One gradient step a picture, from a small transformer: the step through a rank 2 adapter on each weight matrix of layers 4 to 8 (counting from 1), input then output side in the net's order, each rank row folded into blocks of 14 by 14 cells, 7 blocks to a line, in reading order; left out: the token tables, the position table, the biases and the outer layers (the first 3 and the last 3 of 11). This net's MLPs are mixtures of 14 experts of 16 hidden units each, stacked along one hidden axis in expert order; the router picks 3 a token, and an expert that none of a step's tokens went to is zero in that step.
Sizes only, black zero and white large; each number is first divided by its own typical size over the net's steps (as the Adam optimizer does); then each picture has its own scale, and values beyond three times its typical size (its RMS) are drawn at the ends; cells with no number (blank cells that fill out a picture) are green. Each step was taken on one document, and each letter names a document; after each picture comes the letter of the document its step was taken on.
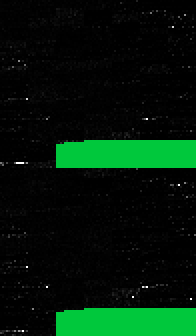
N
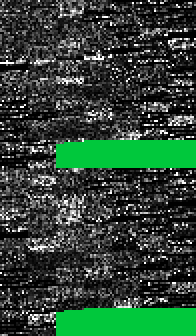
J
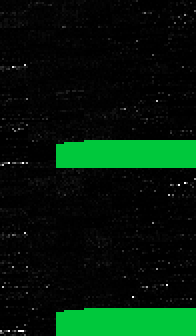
N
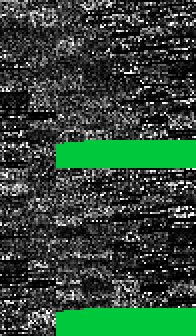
J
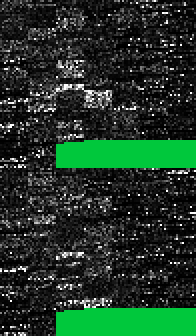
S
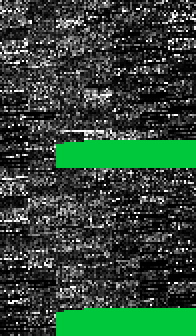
J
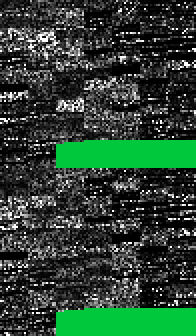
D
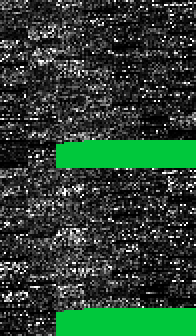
S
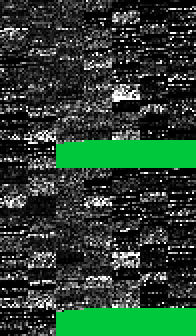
D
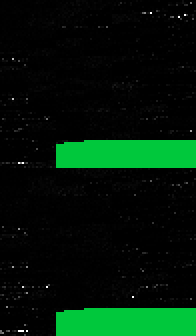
N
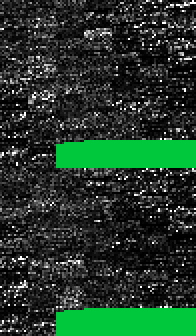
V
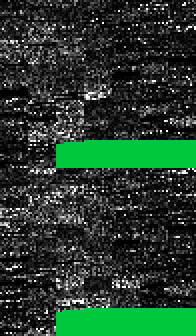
S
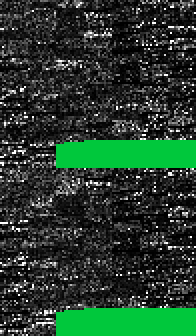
V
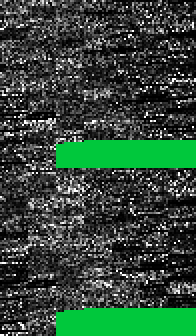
J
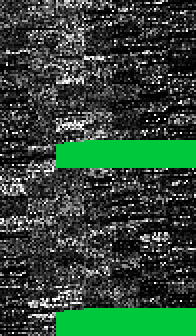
J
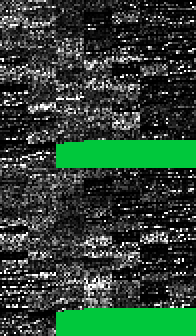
D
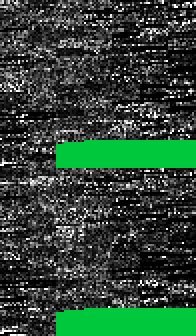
J
